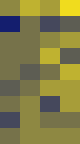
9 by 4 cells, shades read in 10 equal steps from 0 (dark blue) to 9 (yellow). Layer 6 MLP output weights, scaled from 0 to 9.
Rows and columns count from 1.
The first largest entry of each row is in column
4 2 4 3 4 3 4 2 2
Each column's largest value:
5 7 7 9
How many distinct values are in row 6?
3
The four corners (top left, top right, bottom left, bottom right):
5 9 4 5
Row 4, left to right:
4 4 7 3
